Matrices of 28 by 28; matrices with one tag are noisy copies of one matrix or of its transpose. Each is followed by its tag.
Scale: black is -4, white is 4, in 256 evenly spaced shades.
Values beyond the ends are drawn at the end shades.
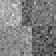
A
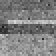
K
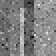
K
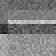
K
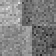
A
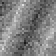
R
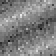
R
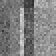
K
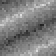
R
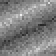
R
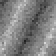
R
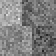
A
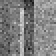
K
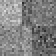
A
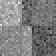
A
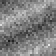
R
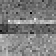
K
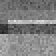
K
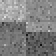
A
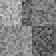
A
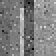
K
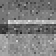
K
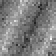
R
